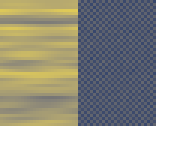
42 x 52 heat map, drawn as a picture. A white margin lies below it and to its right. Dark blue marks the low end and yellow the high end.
It is made of 1 by 2 panels. Panel 1,1: high, streaked across. Panel 1,2: low, checkered.
